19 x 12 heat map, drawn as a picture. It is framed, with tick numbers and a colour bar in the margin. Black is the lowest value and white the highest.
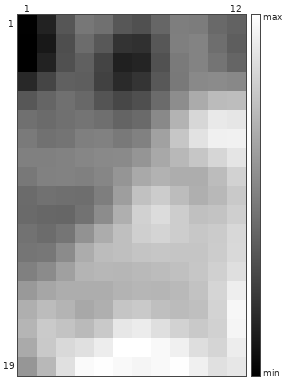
Lone odd cells: none. Average level on the scale: 60%. Slope: up to the bottom right.
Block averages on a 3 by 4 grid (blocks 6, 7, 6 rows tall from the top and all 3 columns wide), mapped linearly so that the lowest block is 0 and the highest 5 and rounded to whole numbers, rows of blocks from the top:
0 1 1 3 / 2 3 4 5 / 4 5 5 5
